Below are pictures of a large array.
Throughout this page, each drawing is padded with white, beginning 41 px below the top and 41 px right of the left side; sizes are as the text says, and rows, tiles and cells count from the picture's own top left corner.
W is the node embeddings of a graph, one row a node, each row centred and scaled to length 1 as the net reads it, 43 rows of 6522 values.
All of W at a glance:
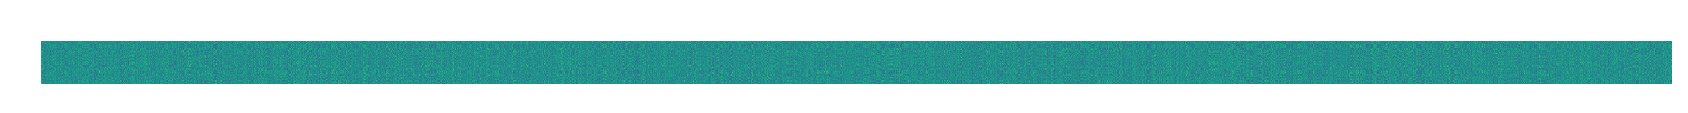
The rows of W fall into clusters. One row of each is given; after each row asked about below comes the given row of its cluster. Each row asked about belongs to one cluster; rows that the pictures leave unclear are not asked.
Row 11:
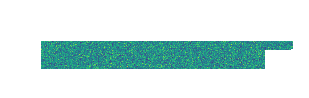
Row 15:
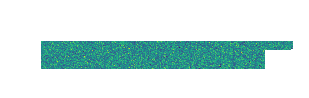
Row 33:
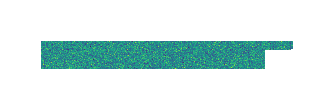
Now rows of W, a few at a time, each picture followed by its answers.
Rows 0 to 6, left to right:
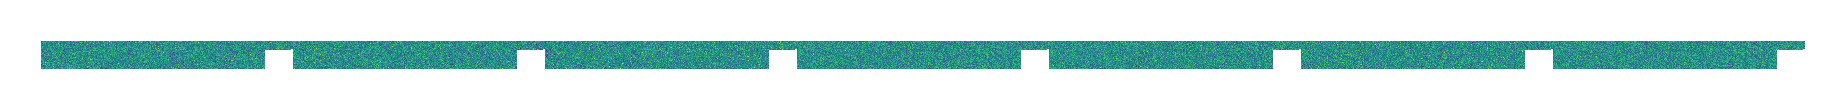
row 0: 33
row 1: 11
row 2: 33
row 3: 15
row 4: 15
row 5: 15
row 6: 15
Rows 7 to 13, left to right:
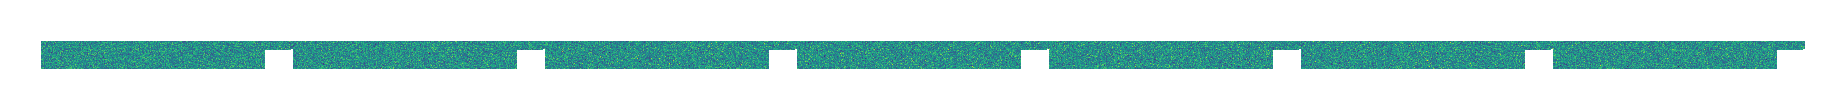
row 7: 33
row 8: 33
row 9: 11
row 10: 11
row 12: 33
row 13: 11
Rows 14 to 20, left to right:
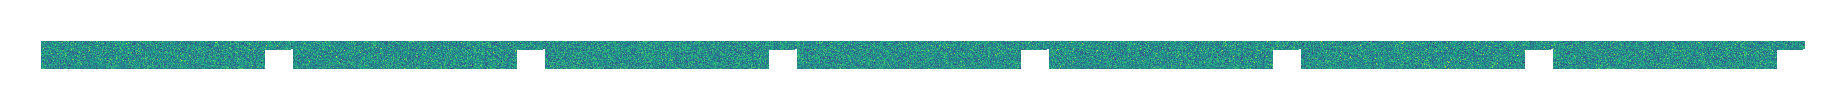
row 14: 15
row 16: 33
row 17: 11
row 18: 15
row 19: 33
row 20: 11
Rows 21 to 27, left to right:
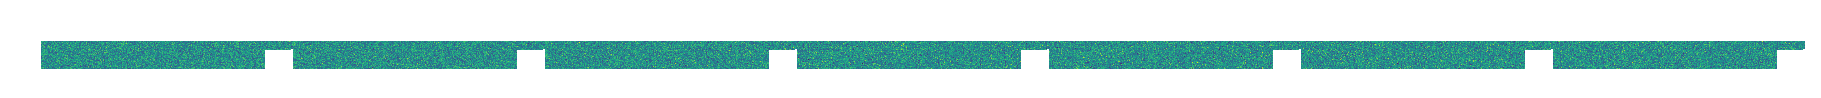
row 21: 15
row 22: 11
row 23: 11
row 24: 33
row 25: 33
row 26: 15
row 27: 11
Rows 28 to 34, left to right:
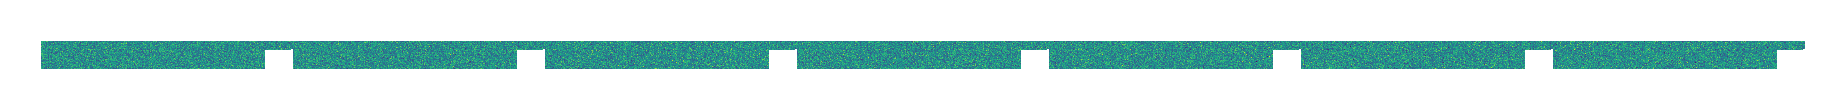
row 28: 11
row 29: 15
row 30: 15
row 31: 15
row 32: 15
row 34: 33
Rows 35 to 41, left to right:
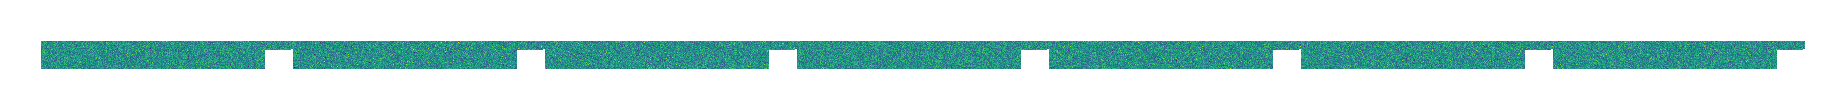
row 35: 15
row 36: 11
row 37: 15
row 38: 15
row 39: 11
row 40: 11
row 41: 15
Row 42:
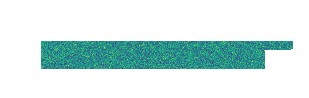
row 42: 11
